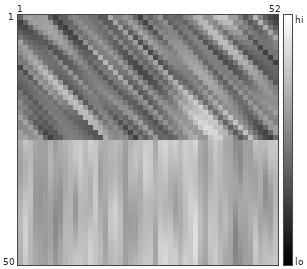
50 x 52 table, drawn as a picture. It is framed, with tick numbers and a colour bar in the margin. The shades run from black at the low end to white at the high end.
It is made of 2 by 1 panels. Panel 1,1: middling, slanting down to the right, strong in contrast. Panel 2,1: high, streaked downward.
